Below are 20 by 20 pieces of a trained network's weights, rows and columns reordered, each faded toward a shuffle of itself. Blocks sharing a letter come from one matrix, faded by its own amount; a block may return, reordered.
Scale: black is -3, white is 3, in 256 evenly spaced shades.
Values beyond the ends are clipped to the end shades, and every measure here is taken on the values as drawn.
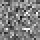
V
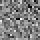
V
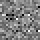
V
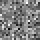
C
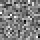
C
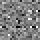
V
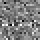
V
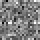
V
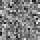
C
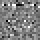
V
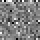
V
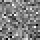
C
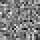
V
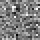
V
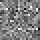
V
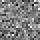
V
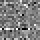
V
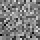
C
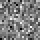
C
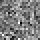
C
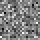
C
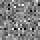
V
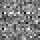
V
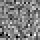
V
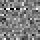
V
